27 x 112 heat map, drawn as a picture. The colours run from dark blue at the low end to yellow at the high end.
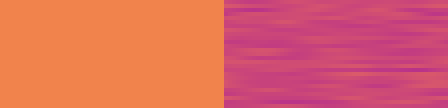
The table splits into one row of 2 panels. Panel 1,1: high, flat. Panel 1,2: middling, streaked across, faint in contrast.
